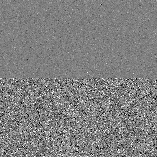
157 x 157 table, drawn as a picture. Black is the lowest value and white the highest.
Odd rows or columns: none. Slope: none. Seam: horizontal, 50% of the way down, the top part calmer. Histogram: heavy tails on both sides. Grain: fine. Mirror symmetry: none.
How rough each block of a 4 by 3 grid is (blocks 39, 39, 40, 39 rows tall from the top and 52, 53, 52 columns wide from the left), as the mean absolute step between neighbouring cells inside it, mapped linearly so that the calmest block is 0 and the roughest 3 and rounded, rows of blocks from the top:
000 | 000 | 333 | 333
